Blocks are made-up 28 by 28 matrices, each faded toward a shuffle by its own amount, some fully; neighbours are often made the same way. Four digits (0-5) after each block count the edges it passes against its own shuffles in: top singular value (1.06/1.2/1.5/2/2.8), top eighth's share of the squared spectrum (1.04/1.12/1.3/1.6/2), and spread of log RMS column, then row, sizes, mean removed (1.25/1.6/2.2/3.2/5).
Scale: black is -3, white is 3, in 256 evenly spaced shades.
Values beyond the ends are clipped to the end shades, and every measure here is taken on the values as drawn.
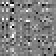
3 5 2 2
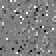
0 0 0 0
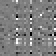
4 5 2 2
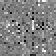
2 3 1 1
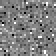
1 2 0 0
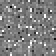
2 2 0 0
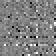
3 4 2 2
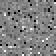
1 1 0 0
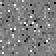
1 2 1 0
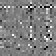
3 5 2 2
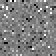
1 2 0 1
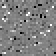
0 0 0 0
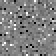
0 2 0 0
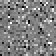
2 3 2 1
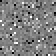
0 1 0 0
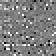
3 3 0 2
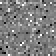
0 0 0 0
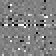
3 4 1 2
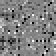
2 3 0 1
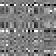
4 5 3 3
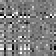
4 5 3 3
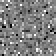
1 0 0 0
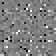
3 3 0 1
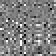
4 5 2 2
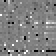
3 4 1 1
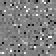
2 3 1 1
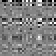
4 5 2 3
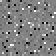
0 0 0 0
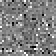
2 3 0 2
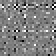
4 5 2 2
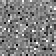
1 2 0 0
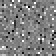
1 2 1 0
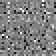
3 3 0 1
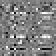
4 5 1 3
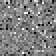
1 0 0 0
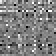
3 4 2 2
